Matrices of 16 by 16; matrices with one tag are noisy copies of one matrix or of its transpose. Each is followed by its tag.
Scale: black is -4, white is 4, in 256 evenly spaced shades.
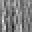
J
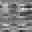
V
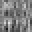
V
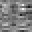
V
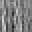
J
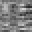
V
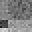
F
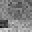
F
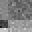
F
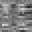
V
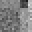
F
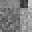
F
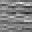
J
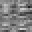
V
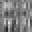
V
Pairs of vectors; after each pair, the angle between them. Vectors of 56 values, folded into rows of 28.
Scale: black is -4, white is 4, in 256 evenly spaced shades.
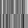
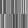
partly aligned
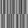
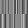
partly opposed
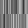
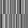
partly opposed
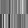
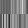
nearly parallel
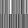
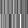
orthogonal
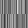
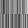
partly opposed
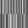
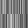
partly aligned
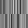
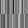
partly opposed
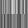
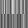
nearly parallel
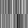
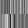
orthogonal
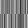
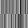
nearly parallel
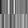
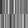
nearly parallel
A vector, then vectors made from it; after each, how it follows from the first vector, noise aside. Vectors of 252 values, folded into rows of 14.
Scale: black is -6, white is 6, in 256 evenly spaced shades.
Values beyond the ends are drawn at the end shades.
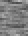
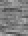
reversed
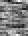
scaled up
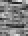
scaled up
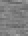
shrunk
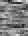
scaled up
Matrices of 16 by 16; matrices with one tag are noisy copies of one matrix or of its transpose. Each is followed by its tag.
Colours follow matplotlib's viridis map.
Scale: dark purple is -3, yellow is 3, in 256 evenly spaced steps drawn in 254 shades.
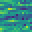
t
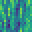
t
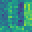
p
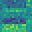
p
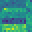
p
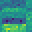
p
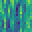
t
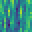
t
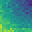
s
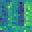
p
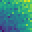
s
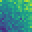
s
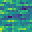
t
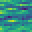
t
